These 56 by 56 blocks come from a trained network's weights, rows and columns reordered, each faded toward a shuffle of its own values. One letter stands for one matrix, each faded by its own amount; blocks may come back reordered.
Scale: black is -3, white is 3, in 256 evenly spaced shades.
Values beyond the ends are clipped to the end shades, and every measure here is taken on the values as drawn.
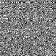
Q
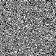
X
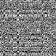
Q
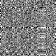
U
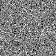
X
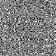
Q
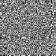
U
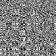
U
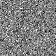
X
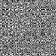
U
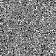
X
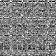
Q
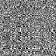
U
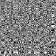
U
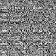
Q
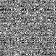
Q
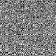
U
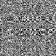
U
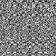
U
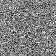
X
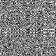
Q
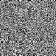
Q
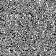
X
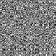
U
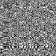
U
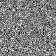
X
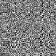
U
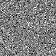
X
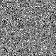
X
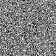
X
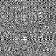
U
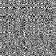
U
